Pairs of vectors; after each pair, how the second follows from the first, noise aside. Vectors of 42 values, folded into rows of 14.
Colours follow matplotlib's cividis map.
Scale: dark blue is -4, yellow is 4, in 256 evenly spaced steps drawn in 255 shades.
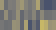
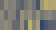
negated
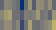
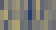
wrapped around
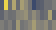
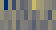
negated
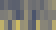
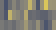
wrapped around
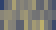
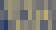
wrapped around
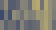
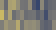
negated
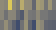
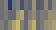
negated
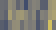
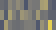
sign-scrambled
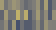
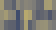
sign-scrambled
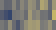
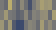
wrapped around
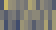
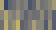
negated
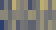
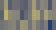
wrapped around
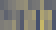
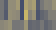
wrapped around
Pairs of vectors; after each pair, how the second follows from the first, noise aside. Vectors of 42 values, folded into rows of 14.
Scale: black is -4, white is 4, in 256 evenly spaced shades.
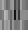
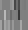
partly zeroed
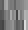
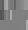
partly zeroed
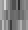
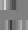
partly zeroed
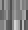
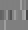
partly zeroed
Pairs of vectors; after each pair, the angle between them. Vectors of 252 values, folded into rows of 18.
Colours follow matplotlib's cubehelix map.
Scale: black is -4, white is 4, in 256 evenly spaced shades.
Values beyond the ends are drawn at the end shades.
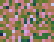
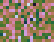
nearly parallel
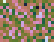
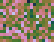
partly aligned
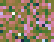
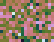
nearly parallel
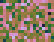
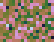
partly aligned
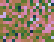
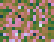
partly opposed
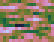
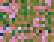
partly aligned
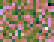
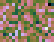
nearly parallel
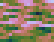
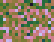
partly opposed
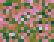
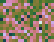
nearly opposite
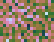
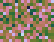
partly opposed
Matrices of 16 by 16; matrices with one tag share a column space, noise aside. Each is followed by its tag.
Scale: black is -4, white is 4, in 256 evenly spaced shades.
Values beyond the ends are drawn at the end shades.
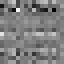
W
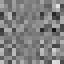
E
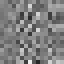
E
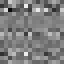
W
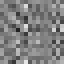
E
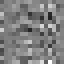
E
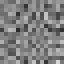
E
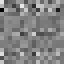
W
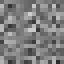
E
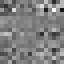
W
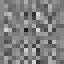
E
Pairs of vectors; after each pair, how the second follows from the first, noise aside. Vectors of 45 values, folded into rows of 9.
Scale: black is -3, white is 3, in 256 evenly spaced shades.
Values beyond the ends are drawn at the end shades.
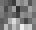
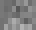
shrunk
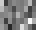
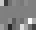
partly zeroed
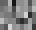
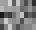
shuffled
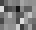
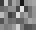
shuffled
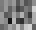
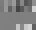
partly zeroed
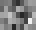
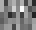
shuffled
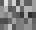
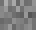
shrunk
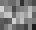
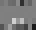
partly zeroed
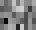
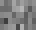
shrunk
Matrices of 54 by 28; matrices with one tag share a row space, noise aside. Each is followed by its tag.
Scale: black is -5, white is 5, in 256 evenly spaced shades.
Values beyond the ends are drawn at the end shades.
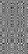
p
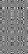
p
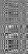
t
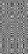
p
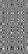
p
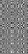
p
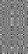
p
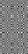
p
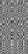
p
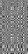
p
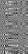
t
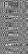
t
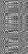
t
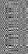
t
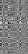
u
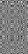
p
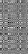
u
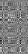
u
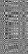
t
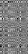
u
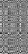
u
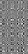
p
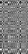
u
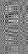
t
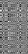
u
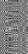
t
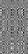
p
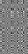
p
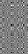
p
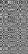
u
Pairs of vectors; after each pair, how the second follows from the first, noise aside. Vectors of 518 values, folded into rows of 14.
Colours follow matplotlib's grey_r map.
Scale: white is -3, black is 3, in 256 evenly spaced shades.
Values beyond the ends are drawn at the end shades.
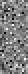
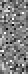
negated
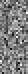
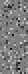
partly zeroed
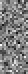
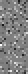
partly zeroed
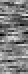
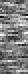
negated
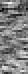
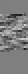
partly zeroed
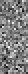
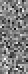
negated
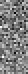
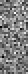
negated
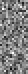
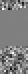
partly zeroed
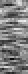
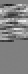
partly zeroed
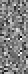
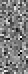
negated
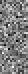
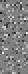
partly zeroed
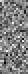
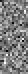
negated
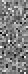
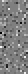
partly zeroed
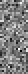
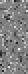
partly zeroed
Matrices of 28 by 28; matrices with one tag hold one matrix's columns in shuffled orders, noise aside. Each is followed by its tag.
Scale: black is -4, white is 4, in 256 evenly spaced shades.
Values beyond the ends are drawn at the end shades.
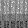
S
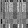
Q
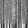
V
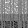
S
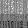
S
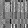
Q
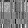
Q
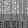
S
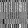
Q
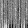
V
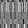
Q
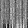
V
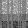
S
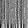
V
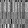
Q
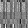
Q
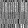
Q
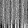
V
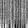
V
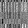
Q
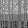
S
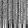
V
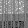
S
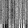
V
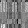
Q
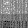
S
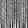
V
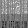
S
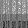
S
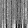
V
